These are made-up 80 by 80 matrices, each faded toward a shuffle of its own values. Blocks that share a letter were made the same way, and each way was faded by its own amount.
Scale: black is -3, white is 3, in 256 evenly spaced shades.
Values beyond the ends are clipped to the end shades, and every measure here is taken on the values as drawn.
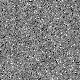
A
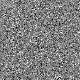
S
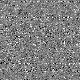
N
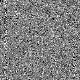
S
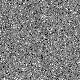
A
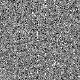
S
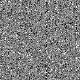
S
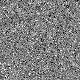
A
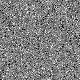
A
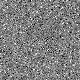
A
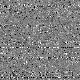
N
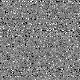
N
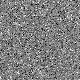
A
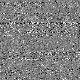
N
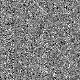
S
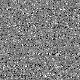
N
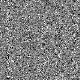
S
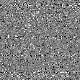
N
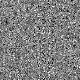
S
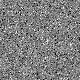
A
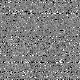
N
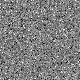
A
